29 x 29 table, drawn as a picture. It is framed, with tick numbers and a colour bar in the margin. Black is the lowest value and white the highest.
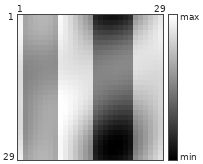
No lone cell stands out from its neighbours. Stripes running up and down repeat 2 times from left to right. On average the colour sits 60% of the way up the scale. The bottom right is the ninth with the lowest average.
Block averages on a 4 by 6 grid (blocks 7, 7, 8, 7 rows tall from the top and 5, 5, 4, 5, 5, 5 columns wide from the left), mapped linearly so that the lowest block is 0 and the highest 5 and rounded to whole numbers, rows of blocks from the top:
4 4 4 1 2 5 | 3 4 5 3 3 5 | 3 4 5 2 2 4 | 4 4 4 0 0 4
